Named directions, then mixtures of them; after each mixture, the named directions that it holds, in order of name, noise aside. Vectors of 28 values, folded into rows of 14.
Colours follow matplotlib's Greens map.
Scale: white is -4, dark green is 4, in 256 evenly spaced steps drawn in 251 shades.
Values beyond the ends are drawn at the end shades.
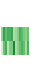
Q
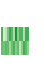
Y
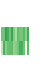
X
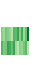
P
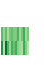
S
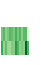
P, X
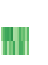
Q, X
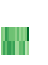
P, X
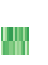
X, Y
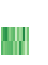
S, X, Y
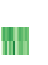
Q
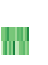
P, Q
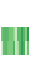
P, Q, X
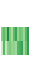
S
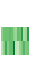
P, Q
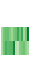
P, Q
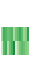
P, Q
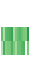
X, Y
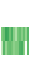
X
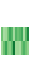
P, Q, Y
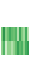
P, S, X
